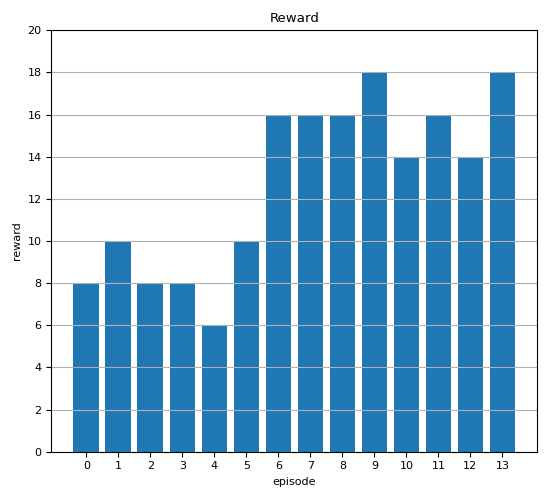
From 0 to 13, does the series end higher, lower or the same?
higher
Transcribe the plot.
Title: Reward
x-axis: episode, ticks 0 1 2 3 4 5 6 7 8 9 10 11 12 13
y-axis: reward, ticks 0 2 4 6 8 10 12 14 16 18 20
Values:
8 10 8 8 6 10 16 16 16 18 14 16 14 18
